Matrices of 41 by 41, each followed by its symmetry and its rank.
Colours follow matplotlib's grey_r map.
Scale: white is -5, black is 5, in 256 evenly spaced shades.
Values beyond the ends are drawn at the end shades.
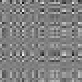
neither, rank two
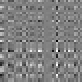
neither, rank two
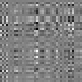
neither, rank two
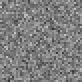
neither, full rank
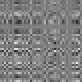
neither, rank two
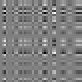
neither, rank one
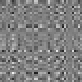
neither, rank three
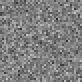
neither, full rank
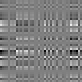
neither, rank one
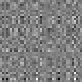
neither, rank three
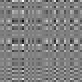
neither, rank one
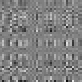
neither, rank three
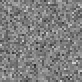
neither, full rank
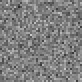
neither, full rank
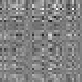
neither, rank three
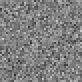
neither, full rank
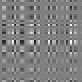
neither, rank one
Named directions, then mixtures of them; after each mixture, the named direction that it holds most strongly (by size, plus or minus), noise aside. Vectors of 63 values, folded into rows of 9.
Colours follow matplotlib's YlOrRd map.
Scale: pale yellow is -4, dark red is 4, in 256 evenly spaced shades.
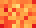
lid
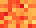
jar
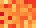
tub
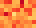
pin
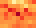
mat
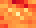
mat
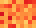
tub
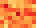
mat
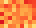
tub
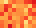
tub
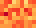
pin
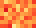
lid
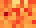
pin
